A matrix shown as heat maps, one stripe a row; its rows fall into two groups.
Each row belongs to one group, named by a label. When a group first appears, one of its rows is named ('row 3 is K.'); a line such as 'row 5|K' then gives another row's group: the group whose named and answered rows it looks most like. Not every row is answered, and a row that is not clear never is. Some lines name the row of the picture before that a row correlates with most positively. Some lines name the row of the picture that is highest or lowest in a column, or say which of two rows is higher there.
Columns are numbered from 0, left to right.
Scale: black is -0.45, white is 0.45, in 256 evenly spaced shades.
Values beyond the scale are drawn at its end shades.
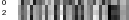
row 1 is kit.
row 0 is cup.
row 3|kit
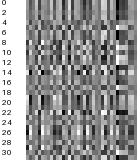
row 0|kit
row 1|kit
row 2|kit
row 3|kit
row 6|kit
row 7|kit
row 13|kit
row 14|cup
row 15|kit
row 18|kit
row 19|cup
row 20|cup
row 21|cup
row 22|kit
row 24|kit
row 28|kit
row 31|kit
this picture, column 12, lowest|22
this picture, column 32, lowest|22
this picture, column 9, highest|19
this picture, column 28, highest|26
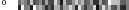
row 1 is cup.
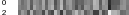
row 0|kit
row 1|kit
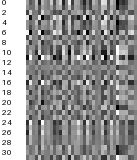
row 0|kit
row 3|cup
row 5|kit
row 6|cup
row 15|cup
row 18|cup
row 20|cup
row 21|kit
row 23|cup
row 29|kit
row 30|kit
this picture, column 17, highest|11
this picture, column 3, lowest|10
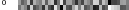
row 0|kit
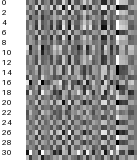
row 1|kit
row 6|kit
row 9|cup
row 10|cup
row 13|kit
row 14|kit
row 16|cup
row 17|kit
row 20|kit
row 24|kit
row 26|kit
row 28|kit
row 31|cup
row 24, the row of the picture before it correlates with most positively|0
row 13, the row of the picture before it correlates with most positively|0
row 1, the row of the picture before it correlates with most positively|0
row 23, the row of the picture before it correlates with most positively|1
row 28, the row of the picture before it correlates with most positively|0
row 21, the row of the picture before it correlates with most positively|1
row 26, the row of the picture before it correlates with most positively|0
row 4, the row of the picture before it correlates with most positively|1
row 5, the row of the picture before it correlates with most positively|1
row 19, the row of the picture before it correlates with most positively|1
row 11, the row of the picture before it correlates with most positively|1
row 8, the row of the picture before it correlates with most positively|1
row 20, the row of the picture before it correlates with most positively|0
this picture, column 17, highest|30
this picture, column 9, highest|9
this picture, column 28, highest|30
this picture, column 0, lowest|30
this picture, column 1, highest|30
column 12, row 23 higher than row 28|Yes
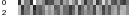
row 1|cup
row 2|cup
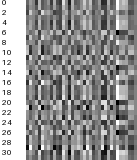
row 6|kit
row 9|cup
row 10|cup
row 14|cup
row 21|cup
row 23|kit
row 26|kit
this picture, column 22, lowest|29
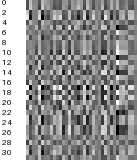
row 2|cup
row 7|cup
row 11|kit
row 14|kit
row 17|cup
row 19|cup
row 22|kit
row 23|cup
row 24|cup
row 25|kit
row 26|kit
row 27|cup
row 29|cup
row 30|cup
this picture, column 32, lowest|22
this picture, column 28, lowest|17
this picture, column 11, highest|17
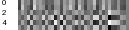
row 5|kit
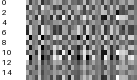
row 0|cup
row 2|kit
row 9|cup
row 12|cup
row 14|cup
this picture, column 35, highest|11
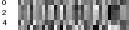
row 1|kit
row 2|kit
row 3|kit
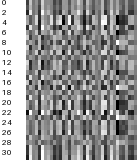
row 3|kit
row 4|kit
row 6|kit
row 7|cup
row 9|cup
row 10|kit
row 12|cup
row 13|cup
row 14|kit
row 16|cup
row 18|kit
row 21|kit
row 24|kit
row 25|kit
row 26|kit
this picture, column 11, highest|4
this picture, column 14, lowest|17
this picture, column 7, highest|22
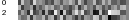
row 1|cup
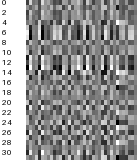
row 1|kit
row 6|cup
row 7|cup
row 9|cup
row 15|cup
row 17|kit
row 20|cup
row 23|cup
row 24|kit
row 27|cup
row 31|kit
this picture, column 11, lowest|13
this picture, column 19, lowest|13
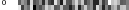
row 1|cup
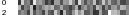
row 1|cup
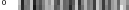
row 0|cup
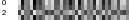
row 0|cup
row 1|cup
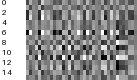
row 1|cup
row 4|kit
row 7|kit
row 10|cup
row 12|kit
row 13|kit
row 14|cup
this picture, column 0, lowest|6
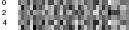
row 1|cup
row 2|kit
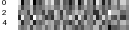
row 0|cup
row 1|cup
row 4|cup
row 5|kit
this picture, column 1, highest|3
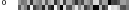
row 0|kit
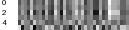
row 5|cup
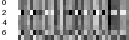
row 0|kit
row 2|cup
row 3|kit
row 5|kit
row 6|cup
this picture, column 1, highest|7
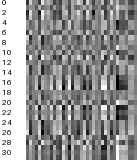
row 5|kit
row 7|cup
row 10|kit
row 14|cup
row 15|kit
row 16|kit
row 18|cup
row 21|kit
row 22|kit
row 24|cup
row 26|cup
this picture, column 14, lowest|29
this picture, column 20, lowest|26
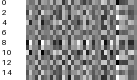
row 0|kit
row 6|kit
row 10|cup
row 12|kit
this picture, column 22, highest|10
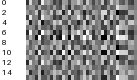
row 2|kit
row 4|cup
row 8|cup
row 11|kit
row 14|cup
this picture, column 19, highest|7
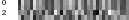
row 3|cup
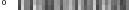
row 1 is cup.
